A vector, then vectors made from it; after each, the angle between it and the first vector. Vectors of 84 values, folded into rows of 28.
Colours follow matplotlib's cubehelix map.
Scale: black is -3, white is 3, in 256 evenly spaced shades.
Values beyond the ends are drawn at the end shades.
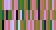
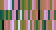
nearly parallel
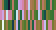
nearly opposite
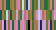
partly opposed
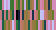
partly aligned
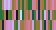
nearly parallel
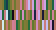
partly opposed
